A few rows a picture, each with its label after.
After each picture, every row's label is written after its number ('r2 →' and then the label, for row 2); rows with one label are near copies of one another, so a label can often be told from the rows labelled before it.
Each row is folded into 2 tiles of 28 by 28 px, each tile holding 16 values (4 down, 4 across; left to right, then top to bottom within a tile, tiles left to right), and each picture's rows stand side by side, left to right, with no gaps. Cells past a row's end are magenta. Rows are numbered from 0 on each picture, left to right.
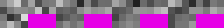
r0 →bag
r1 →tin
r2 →tin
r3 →tin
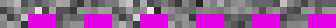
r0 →bag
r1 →tin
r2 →bag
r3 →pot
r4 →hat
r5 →tin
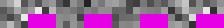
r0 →bag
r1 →pot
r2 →tin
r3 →bag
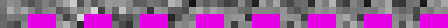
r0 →hat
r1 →bag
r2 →hat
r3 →tin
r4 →pot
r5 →pot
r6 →pot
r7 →pot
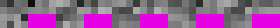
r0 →pot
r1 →tin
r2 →tin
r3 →pot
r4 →tin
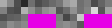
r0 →tin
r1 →bag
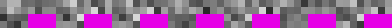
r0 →hat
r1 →bag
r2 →bag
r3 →hat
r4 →bag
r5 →tin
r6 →bag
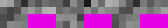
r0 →tin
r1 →pot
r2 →tin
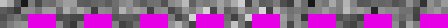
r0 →tin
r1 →hat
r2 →hat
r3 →bag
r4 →bag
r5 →pot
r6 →hat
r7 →pot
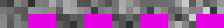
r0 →pot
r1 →hat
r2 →hat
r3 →bag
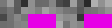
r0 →tin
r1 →pot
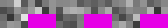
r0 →bag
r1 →hat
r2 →bag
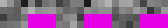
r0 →tin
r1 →pot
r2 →hat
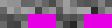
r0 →hat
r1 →hat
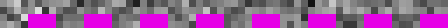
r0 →bag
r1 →tin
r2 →tin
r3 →bag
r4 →tin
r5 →pot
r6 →hat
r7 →hat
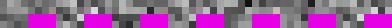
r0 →hat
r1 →bag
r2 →hat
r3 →bag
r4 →tin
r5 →pot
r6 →bag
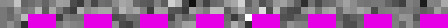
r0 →bag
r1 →tin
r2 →hat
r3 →tin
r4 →bag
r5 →tin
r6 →hat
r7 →pot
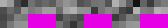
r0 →tin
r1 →hat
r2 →tin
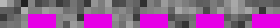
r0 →tin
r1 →pot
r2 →pot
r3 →hat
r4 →hat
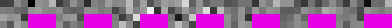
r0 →pot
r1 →pot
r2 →bag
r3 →bag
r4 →pot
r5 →tin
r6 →pot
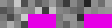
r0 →bag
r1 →pot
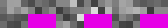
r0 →hat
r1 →bag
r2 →hat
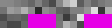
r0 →hat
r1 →bag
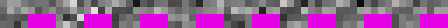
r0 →hat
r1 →bag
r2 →tin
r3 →pot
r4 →hat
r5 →tin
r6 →tin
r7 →tin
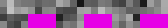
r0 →hat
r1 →tin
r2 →pot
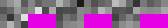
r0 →bag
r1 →tin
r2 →tin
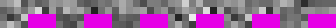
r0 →bag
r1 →hat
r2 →hat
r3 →bag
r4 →bag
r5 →tin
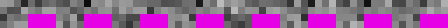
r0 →tin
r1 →pot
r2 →hat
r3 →pot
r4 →hat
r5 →pot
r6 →pot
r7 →pot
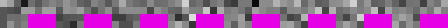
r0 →tin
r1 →hat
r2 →hat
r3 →bag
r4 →pot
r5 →bag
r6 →bag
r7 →pot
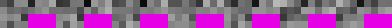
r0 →pot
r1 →pot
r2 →pot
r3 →pot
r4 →pot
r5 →tin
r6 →tin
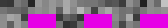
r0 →pot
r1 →hat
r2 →pot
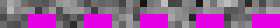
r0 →hat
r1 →hat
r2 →pot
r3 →pot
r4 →tin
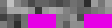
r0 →hat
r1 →pot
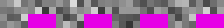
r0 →bag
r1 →bag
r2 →hat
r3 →bag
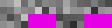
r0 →bag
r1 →hat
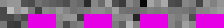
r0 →hat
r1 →pot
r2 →pot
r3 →pot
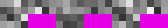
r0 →bag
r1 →hat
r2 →bag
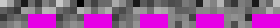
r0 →tin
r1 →tin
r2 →tin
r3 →pot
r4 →pot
